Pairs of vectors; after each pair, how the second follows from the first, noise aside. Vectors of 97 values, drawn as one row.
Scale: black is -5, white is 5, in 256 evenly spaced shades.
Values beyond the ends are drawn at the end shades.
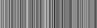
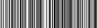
scaled up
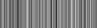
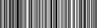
scaled up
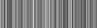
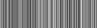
shuffled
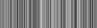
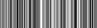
scaled up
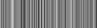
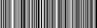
scaled up
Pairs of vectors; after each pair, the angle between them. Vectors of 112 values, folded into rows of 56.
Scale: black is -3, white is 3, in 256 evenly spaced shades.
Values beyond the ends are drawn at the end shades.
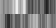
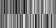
partly opposed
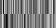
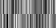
partly aligned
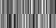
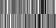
partly opposed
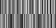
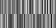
nearly parallel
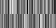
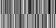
orthogonal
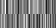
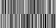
partly opposed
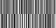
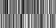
orthogonal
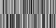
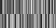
nearly opposite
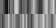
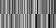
orthogonal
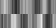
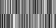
partly aligned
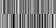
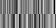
partly aligned
